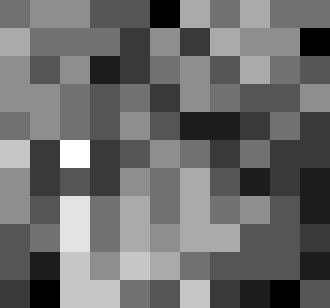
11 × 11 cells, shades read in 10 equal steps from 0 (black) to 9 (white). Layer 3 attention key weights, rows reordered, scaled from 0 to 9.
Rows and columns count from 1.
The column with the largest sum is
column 3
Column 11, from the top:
4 0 3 5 2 2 1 1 2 1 3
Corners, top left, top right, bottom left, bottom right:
4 4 2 3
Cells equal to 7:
6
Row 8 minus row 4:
0 -2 4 1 2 2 1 0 2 0 -4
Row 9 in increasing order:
2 3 3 3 4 4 5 6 6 6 8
